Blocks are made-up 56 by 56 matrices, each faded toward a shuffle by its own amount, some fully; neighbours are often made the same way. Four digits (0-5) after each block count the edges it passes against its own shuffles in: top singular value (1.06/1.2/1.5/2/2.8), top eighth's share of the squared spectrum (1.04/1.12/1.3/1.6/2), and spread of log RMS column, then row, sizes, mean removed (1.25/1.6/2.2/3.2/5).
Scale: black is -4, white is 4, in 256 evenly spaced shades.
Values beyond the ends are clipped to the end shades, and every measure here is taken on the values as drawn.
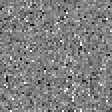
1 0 0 0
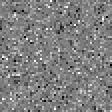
2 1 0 0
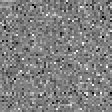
3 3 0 1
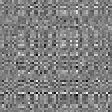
5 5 3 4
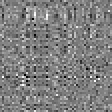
4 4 3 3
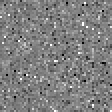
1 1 1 0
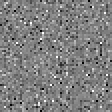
2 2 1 0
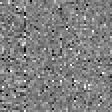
3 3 2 0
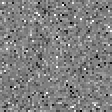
0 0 0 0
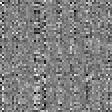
4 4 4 2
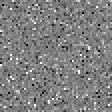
0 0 0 0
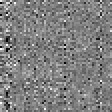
4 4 3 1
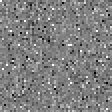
0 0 0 0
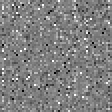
2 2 1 0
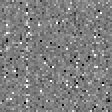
2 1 1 0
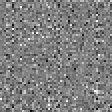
4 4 2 2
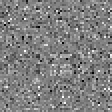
3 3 1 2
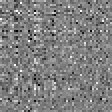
4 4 2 2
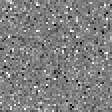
1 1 0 0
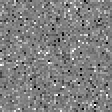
1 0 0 0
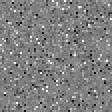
0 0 0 0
